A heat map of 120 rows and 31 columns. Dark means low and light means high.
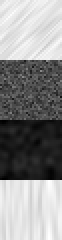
The table splits into 4 rows of 1 panel. Panel 1,1: very high, slanting up to the right, faint in contrast. Panel 2,1: low, fine-grained. Panel 3,1: very low, blotchy, faint in contrast. Panel 4,1: very high, streaked downward, faint in contrast.
